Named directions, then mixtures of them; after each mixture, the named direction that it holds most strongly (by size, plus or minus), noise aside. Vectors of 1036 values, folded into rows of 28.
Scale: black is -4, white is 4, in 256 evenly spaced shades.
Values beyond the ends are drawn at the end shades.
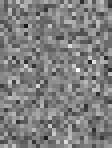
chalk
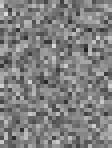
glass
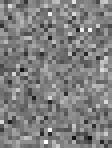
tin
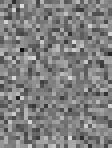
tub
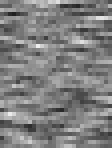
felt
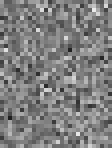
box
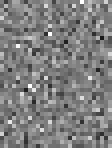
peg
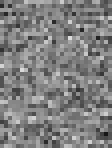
glass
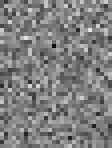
glass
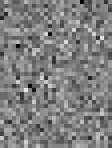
peg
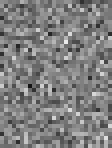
peg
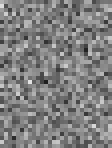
glass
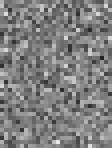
glass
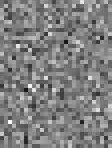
peg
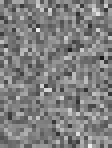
box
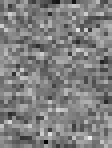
tin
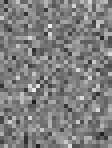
peg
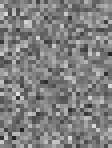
glass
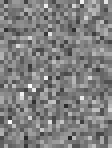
peg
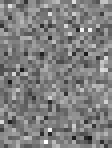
tin
